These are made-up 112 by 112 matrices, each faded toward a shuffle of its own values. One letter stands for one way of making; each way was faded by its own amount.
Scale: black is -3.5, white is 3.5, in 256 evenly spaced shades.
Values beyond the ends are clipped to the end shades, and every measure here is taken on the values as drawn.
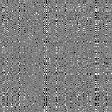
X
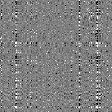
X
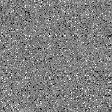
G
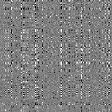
X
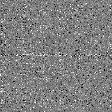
G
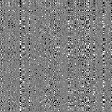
X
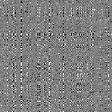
X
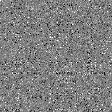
G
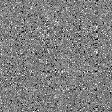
G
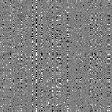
X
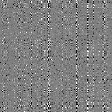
X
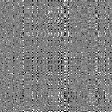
X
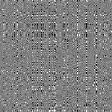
X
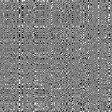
X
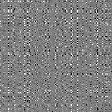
X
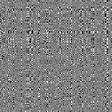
X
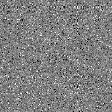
G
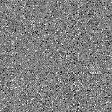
G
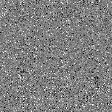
G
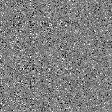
G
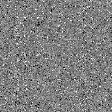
G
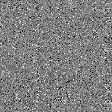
G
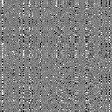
X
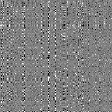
X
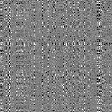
X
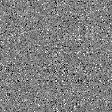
G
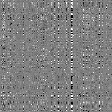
X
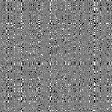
X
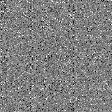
G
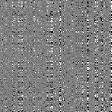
X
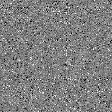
G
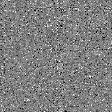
G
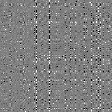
X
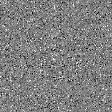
G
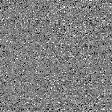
G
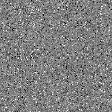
G
